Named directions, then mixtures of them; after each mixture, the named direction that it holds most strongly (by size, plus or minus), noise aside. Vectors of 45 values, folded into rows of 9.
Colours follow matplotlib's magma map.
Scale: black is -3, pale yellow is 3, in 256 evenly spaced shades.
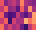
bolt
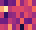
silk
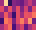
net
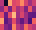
net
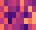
bolt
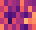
bolt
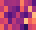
bolt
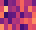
bolt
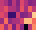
bolt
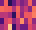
net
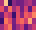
net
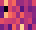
silk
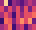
net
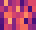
bolt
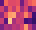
bolt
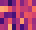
silk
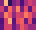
net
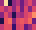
net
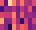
net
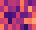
bolt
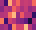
net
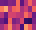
silk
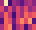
net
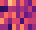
silk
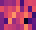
bolt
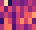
net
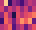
net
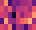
net
